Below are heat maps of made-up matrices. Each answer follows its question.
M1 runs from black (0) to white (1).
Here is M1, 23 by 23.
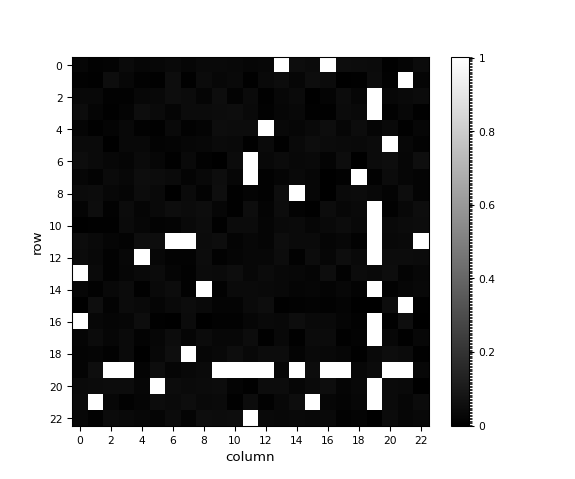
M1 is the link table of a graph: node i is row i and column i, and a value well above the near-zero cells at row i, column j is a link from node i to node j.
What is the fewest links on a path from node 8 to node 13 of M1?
5
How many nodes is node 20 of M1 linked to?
2
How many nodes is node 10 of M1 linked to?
1
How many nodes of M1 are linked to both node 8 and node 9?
0
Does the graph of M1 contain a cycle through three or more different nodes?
no
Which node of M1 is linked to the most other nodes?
node 19
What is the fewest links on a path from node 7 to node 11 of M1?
1
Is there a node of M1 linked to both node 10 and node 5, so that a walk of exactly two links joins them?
no
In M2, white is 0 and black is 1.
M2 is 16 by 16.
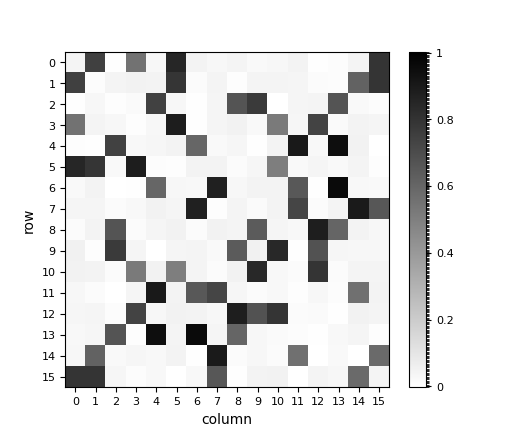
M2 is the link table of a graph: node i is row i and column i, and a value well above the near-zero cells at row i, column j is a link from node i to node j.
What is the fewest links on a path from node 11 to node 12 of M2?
4
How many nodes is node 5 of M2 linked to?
4
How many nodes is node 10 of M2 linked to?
4
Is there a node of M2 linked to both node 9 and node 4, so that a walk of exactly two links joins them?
yes
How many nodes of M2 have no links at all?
0
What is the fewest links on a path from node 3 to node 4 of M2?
4
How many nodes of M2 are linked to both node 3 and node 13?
0
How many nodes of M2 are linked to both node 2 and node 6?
2
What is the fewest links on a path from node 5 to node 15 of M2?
2
